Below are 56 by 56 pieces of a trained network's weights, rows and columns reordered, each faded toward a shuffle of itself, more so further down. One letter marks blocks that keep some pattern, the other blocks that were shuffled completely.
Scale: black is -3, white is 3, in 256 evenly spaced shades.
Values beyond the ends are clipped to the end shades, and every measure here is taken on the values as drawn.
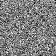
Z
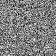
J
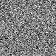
Z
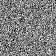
Z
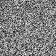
Z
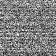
J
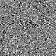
J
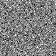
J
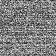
J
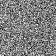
Z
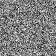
Z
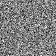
Z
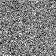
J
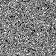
Z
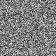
Z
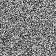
Z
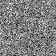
Z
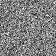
Z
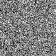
Z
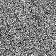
Z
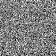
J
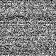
J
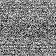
J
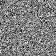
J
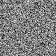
Z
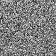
Z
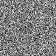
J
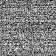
J
